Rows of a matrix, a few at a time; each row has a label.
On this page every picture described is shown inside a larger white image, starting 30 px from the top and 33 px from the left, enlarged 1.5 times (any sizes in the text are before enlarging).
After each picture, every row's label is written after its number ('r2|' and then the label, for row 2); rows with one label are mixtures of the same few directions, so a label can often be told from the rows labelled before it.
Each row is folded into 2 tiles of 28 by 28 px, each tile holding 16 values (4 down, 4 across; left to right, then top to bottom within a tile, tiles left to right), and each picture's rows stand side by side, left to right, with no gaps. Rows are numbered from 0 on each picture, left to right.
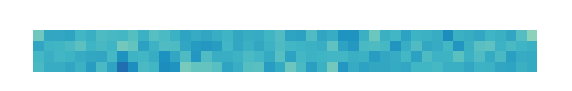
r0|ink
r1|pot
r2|pot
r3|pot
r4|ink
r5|ink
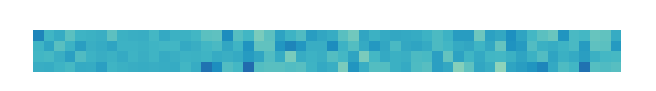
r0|ink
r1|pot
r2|pot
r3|pot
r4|pot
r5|pot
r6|pot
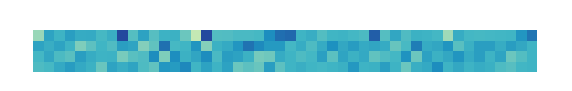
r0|ink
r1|ink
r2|ink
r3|ink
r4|ink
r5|ink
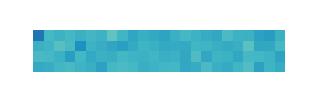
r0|ink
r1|pot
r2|pot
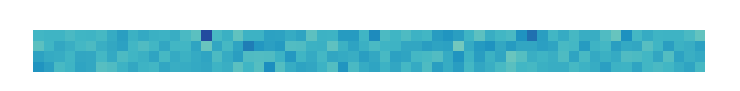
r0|pot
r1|ink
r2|ink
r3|pot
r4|ink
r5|ink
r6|ink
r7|ink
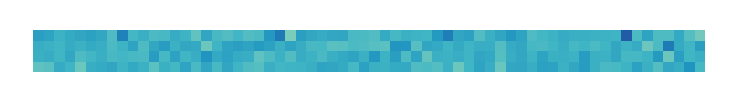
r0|pot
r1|ink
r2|ink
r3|ink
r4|ink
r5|pot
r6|pot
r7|ink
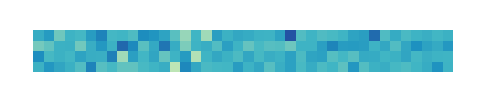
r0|pot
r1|pot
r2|ink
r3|ink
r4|ink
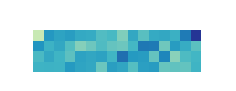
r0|ink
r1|ink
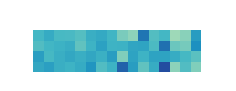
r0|pot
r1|pot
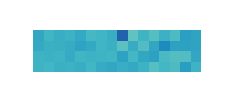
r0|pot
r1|ink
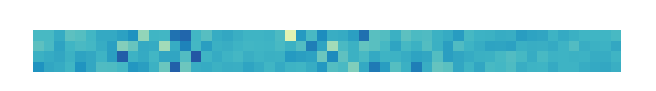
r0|pot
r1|pot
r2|ink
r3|ink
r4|pot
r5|ink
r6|ink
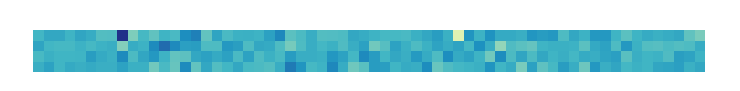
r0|ink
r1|ink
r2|ink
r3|pot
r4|pot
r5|ink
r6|pot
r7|ink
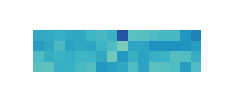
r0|pot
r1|ink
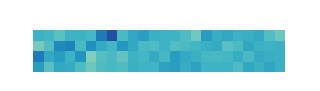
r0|ink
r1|ink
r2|ink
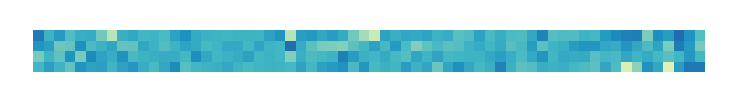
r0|ink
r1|pot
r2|ink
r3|ink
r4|ink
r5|pot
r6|ink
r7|pot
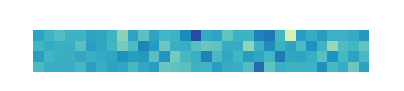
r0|pot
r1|ink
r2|pot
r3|ink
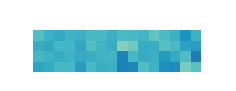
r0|pot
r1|pot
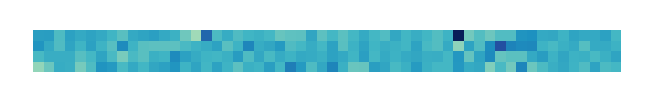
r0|pot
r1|ink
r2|ink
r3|pot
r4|pot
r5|ink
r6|pot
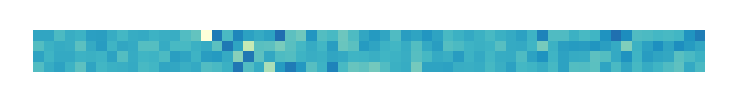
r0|pot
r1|ink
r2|ink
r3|pot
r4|pot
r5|pot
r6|ink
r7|ink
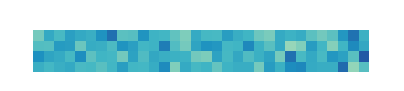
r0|ink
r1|pot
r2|pot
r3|pot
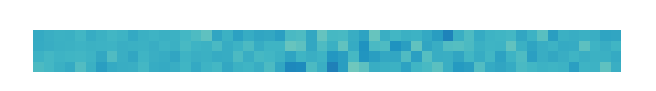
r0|pot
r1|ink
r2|ink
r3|pot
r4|ink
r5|pot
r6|ink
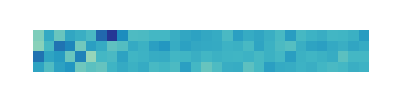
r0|ink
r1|ink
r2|pot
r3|ink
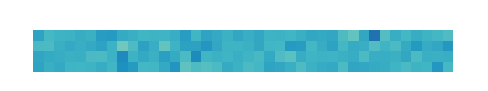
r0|ink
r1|pot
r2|pot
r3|pot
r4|ink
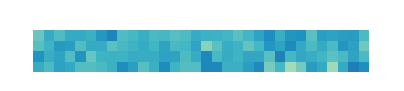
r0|ink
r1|pot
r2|pot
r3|pot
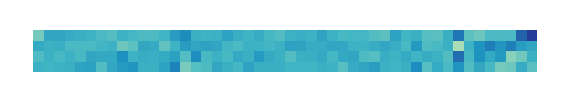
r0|ink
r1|pot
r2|ink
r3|pot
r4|pot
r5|ink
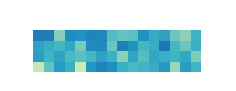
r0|pot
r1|pot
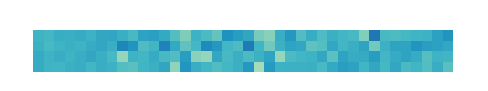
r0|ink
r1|pot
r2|pot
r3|ink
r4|ink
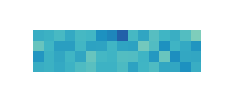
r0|ink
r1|ink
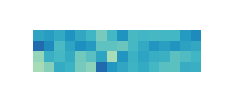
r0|pot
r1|ink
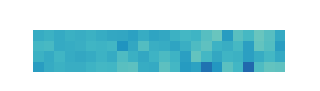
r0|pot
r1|pot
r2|pot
